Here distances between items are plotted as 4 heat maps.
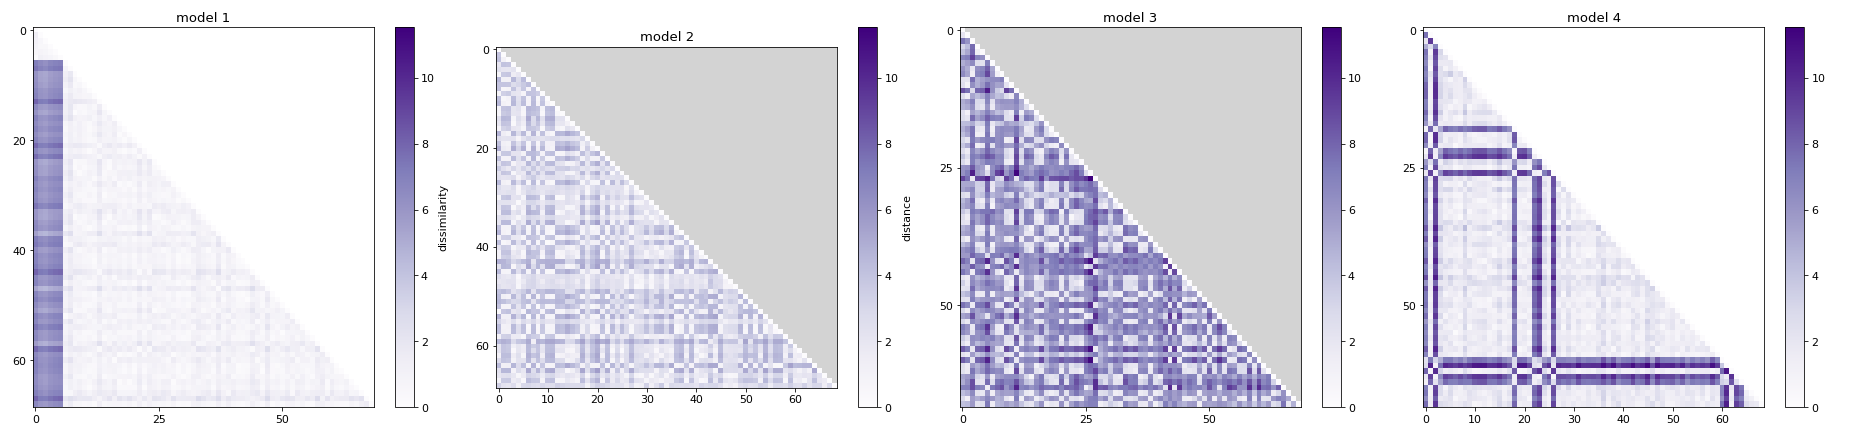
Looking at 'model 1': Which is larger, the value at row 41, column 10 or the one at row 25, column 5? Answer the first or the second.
the second
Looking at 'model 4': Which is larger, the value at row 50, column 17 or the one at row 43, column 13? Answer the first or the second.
the first
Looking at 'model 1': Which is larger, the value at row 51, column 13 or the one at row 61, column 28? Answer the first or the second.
the first
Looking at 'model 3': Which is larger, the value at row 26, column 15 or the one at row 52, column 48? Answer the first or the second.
the first
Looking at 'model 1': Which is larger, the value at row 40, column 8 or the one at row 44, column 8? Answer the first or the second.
the second
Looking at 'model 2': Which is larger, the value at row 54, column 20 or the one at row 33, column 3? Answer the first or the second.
the second
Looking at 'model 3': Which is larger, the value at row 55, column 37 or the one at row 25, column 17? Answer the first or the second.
the second
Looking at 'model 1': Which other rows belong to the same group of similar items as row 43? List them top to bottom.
6, 7, 8, 9, 10, 11, 12, 13, 14, 15, 16, 17, 18, 19, 20, 21, 22, 23, 24, 25, 26, 27, 28, 29, 30, 31, 32, 33, 34, 35, 36, 37, 38, 39, 40, 41, 42, 44, 45, 46, 47, 48, 49, 50, 51, 52, 53, 54, 55, 56, 57, 58, 59, 60, 61, 62, 63, 64, 65, 66, 67, 68
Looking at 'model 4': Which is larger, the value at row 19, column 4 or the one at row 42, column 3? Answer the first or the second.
the second
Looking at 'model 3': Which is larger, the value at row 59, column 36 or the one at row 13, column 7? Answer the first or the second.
the second
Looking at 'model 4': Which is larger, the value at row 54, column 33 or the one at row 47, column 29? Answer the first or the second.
the second
